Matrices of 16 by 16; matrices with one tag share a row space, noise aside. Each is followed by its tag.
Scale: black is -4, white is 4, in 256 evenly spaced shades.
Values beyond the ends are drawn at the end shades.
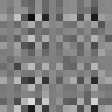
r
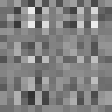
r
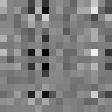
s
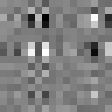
s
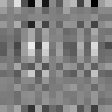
r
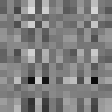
r
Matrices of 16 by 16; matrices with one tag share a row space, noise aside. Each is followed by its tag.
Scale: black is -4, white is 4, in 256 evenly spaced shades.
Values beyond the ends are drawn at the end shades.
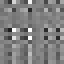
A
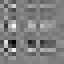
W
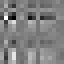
W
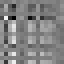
W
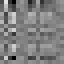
W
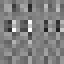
A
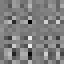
A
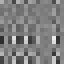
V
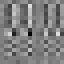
A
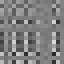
V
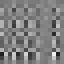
V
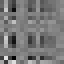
W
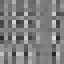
V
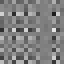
V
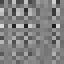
V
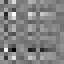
W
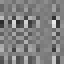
V
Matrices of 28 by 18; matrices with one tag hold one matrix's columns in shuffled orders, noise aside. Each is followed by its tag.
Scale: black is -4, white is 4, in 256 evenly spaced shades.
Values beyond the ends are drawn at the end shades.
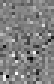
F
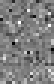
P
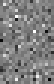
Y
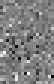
F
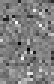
P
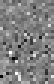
F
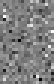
Y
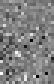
F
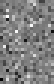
Y
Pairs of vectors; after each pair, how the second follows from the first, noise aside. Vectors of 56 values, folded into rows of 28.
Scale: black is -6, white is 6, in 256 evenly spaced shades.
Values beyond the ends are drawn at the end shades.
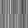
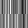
scaled up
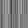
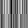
scaled up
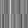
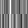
scaled up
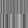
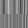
reversed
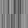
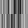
scaled up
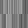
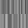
sign-scrambled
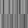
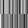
scaled up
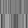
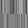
reversed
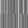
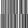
scaled up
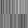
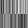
scaled up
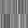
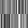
scaled up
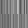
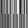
scaled up
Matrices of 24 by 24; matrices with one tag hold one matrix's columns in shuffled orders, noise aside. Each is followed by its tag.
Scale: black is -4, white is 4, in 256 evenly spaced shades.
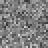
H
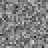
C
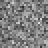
C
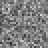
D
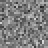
C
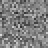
H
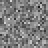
C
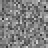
C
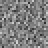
C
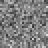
H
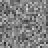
D
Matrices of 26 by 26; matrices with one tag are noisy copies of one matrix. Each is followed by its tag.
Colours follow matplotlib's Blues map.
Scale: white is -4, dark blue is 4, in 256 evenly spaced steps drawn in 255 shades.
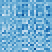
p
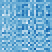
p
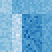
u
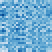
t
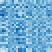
t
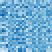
t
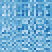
p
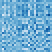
p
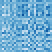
p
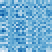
t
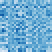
t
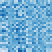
t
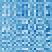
p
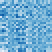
t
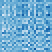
p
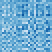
p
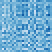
p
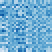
t
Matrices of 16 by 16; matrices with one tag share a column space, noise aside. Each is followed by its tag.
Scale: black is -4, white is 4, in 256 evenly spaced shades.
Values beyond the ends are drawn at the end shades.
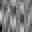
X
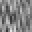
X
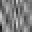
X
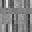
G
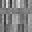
G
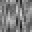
X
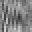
X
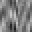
X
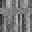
G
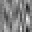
X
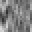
X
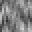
X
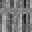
G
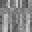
G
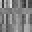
G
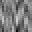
X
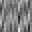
X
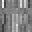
G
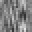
X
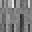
G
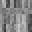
G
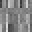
G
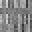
G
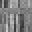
G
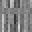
G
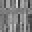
G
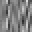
X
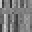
G
